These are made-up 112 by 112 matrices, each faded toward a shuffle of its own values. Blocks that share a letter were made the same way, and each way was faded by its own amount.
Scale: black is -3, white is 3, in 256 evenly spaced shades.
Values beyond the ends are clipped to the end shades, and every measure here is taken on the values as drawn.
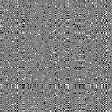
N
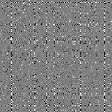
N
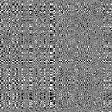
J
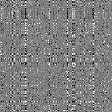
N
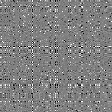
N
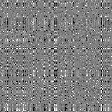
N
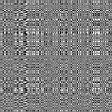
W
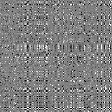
N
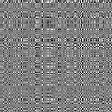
W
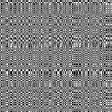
W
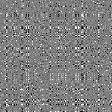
N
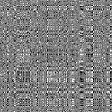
J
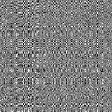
J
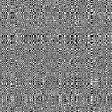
J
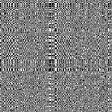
J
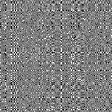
J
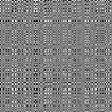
W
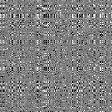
J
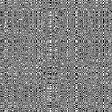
J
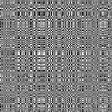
W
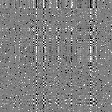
N
